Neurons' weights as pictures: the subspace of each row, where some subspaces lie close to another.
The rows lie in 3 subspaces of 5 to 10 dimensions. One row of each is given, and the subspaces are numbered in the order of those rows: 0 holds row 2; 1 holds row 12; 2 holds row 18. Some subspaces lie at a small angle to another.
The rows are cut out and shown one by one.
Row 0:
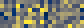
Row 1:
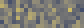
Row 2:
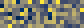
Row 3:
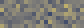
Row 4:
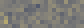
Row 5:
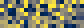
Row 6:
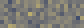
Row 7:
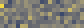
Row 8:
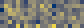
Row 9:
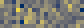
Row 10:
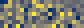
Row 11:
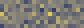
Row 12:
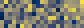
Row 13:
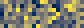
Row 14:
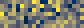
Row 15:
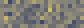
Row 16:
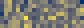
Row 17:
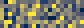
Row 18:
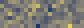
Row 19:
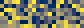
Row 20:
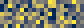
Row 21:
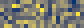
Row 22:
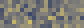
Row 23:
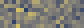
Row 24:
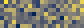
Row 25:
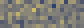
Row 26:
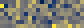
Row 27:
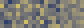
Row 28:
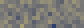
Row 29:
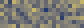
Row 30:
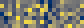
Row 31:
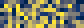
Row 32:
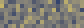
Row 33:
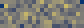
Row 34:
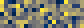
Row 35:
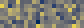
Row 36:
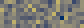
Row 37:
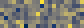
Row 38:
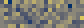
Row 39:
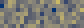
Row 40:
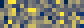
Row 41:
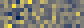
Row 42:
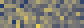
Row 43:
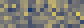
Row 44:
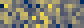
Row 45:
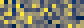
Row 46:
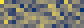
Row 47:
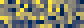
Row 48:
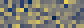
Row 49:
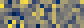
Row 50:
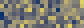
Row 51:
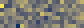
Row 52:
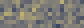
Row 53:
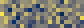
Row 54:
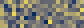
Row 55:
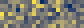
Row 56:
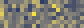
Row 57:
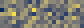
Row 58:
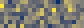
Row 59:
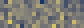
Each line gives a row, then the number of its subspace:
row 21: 0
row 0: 1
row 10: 0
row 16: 2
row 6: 2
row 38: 2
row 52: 2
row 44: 2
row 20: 0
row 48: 0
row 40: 2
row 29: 2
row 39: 0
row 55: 1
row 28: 0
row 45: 2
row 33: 2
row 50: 1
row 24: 1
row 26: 2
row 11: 0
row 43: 2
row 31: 0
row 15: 2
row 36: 0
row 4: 2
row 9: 1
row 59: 2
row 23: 0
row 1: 0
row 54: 0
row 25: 2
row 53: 0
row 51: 0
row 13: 1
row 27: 2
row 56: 1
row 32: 1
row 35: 0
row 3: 0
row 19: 2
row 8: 0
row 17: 2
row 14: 1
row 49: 0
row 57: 2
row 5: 0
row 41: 0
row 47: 2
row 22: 2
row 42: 0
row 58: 0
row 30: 1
